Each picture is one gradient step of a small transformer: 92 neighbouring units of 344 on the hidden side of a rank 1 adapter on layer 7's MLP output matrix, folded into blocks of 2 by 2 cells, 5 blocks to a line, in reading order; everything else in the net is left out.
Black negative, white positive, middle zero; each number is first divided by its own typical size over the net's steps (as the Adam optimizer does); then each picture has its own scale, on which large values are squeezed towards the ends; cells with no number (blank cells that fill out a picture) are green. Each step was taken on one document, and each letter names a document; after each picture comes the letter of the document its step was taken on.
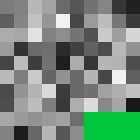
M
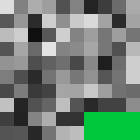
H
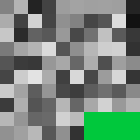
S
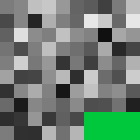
M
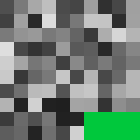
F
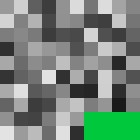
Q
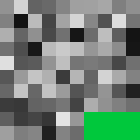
S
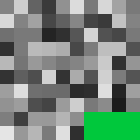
Q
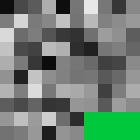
H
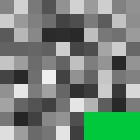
Q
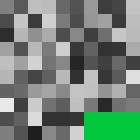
S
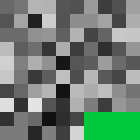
F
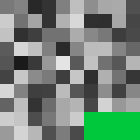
M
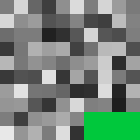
Q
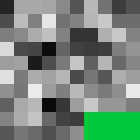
H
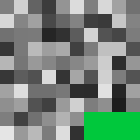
Q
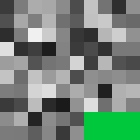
H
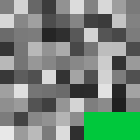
Q
